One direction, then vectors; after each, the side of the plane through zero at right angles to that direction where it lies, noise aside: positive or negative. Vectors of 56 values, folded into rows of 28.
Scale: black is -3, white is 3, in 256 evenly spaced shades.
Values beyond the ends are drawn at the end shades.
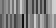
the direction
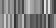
negative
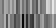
positive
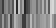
positive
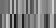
positive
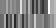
positive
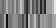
positive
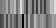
positive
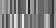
negative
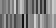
positive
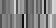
positive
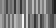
negative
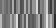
negative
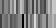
positive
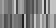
positive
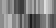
negative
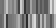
positive
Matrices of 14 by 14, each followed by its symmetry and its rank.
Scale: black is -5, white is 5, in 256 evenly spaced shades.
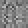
neither, rank three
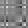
symmetric, rank one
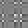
symmetric, rank one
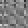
antisymmetric, rank two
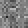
neither, rank three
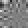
antisymmetric, rank two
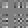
symmetric, rank one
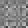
symmetric, rank two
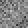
symmetric, full rank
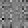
neither, rank three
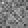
symmetric, full rank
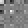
symmetric, rank two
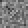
symmetric, full rank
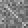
symmetric, full rank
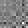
symmetric, rank two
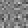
antisymmetric, rank two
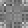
symmetric, rank two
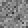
symmetric, full rank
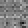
neither, rank three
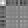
symmetric, rank one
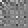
symmetric, rank two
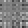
antisymmetric, rank two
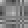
symmetric, rank one
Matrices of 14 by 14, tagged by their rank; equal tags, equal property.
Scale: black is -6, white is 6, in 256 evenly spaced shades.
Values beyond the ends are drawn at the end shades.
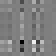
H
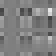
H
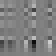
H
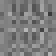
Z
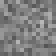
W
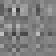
Z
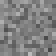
W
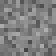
W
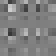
H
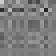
Z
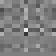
Z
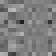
Z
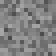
W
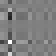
H
